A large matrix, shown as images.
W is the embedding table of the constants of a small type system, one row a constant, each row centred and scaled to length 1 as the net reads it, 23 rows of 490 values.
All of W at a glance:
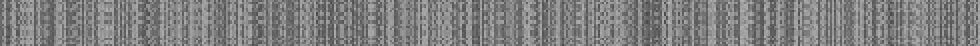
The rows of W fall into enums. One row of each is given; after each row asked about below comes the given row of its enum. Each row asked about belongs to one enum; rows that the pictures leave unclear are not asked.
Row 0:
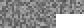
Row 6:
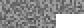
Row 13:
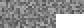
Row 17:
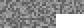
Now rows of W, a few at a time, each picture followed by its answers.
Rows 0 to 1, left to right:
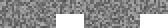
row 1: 6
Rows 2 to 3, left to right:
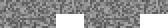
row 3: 17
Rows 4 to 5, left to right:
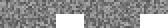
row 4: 13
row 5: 0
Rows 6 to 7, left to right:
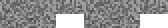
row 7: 6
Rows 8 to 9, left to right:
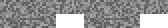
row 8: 17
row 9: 17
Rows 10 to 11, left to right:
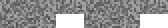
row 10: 6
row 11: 6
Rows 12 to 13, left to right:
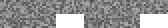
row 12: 17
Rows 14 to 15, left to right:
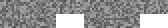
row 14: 0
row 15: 17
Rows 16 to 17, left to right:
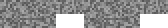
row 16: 17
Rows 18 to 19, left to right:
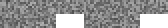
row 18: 13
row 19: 6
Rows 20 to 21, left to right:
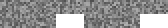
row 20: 0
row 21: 13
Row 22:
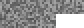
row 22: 6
